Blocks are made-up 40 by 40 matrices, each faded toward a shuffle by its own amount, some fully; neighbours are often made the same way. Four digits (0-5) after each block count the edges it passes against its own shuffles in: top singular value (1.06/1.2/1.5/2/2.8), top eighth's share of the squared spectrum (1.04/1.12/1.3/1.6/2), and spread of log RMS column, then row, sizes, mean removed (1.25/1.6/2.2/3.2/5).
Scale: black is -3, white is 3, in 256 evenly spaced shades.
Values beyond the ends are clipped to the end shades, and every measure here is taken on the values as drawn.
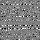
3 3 0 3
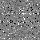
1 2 0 1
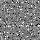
1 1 0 1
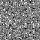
3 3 1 0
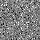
0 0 0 0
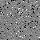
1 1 0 1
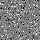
0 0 0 0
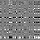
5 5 3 3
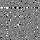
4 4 1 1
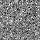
0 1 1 0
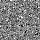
0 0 0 0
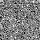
0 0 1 0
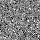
0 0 0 0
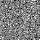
0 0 0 0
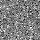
0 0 1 0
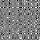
4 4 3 2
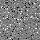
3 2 0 0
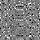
4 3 1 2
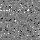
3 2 0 1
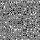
3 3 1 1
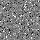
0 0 0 0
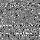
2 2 0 2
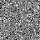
2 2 1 0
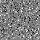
2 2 0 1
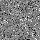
2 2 0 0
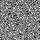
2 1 0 0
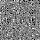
3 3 1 1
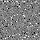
2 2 0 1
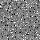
1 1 0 0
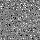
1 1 0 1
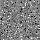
1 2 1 0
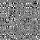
4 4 2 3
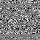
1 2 0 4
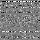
3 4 0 3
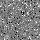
0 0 0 0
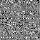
2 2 0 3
